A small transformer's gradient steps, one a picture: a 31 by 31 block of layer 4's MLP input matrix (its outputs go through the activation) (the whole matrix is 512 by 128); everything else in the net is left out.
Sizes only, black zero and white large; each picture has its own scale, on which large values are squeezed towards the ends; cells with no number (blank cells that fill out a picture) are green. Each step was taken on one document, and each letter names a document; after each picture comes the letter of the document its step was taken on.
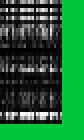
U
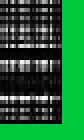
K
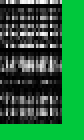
U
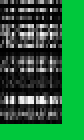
U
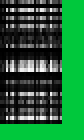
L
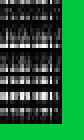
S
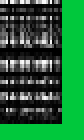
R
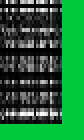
U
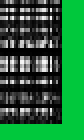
R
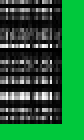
S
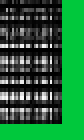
S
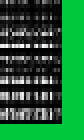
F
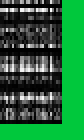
K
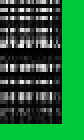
R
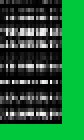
U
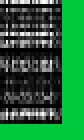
K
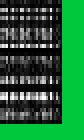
S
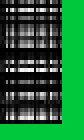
L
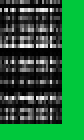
K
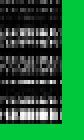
U
